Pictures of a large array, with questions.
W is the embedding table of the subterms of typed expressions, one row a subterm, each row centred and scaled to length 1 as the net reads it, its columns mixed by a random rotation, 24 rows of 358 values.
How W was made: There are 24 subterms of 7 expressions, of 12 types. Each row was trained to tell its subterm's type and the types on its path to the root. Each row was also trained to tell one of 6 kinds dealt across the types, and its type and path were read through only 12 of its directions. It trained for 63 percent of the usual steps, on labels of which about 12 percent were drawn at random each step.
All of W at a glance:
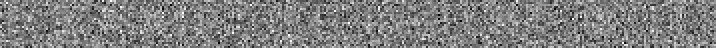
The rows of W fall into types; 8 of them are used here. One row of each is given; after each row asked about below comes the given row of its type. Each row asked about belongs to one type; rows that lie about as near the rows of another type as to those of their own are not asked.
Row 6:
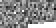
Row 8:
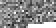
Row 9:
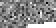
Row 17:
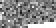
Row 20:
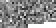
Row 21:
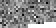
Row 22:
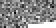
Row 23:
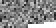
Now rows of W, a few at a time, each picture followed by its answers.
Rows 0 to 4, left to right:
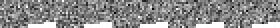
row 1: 20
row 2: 6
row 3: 9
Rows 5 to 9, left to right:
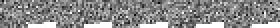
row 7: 21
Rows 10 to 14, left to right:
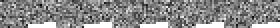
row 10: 8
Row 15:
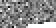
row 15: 9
